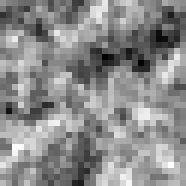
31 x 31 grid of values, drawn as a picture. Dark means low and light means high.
The top right is the ninth with the lowest average. There are no regular stripes. No single row or column stands out from its neighbours. Neither half mirrors the other.
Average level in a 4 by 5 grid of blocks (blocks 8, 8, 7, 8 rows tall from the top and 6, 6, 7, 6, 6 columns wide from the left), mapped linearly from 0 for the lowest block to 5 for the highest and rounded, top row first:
23430 | 43114 | 34454 | 52255
